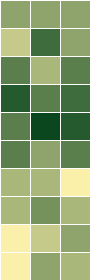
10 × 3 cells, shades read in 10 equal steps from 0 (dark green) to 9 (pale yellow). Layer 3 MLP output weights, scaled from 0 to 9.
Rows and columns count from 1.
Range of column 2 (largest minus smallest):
7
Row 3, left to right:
3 6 3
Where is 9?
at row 7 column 3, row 9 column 1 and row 10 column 1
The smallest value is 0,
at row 5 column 2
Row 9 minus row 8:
3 3 -1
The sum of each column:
52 43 45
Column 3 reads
5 5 3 2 1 3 9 6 5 6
